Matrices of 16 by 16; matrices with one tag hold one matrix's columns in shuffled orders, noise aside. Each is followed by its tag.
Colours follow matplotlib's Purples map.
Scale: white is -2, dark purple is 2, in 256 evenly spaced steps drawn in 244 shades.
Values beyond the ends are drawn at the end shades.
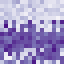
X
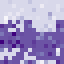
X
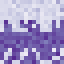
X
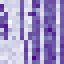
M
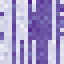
M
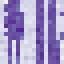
M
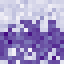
X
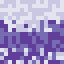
X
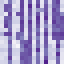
M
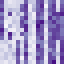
M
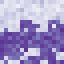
X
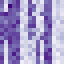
M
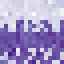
X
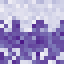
X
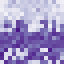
X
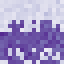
X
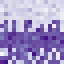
X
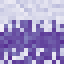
X
